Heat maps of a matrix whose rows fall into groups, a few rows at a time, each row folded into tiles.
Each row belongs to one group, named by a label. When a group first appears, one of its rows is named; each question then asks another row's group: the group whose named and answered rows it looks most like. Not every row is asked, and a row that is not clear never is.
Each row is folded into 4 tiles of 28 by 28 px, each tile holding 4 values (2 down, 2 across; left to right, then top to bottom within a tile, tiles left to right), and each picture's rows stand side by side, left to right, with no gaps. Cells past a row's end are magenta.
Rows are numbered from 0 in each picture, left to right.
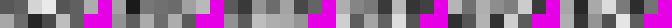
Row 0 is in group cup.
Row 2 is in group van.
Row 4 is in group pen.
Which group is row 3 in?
van
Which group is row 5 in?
cup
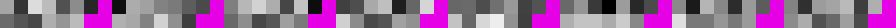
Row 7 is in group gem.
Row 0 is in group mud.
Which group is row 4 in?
van
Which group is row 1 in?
van
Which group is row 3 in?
cup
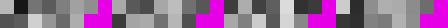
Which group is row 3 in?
pen
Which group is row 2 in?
van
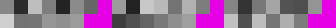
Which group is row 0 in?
mud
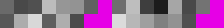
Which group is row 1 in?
van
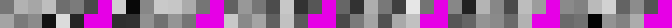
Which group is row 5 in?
mud
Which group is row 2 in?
van
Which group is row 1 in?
pen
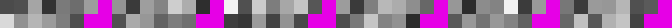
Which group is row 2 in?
pen
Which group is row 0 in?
van
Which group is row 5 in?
gem
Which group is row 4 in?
gem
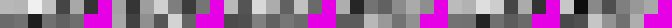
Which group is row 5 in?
pen
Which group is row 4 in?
mud
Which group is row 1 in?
cup
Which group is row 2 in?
pen
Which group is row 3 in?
pen
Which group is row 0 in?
mud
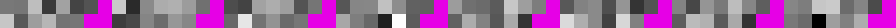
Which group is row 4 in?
gem
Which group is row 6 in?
gem
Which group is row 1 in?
pen
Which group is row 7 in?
mud
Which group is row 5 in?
van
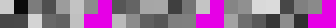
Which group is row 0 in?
pen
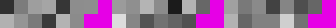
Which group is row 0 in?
cup
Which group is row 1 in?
mud
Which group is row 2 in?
van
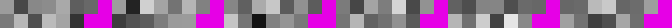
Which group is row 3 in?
gem
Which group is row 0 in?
gem
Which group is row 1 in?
pen
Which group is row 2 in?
mud
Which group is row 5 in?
cup
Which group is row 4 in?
cup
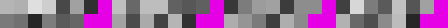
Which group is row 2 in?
cup
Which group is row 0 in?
mud
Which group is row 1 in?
cup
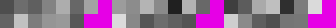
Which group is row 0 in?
gem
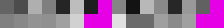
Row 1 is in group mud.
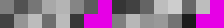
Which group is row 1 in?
gem
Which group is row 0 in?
gem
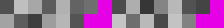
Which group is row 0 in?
van
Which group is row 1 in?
van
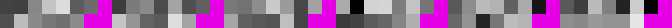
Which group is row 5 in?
mud
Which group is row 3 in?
pen
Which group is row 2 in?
cup
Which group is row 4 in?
mud
